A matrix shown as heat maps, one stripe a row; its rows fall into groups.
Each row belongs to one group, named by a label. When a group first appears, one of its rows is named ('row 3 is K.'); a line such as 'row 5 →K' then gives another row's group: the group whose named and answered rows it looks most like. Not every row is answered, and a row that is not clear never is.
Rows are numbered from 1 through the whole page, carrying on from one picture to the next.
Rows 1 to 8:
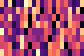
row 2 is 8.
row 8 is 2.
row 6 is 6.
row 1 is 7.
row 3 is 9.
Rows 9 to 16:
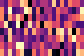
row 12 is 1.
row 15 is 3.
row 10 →7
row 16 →3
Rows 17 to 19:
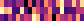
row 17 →6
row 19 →8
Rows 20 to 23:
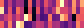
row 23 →3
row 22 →7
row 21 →6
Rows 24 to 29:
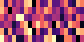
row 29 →1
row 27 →8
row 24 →7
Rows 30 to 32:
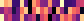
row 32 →6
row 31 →8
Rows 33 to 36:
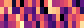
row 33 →1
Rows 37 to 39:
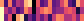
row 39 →6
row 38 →1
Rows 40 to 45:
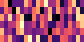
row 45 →7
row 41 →8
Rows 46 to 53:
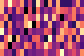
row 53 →6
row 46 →2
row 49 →7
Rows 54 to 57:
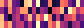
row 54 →7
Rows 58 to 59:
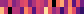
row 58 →8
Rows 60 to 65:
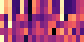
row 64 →8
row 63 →9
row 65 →6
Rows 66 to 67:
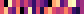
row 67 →1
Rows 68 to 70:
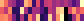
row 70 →2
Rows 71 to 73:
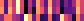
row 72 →3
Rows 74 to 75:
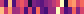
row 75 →2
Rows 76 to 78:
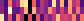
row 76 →9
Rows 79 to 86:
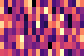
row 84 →3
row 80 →1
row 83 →6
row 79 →7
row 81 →2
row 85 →6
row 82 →2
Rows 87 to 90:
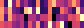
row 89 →3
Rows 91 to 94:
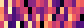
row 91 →3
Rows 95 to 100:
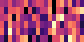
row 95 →8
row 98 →9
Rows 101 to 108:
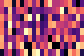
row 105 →7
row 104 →9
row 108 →8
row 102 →9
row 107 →3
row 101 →1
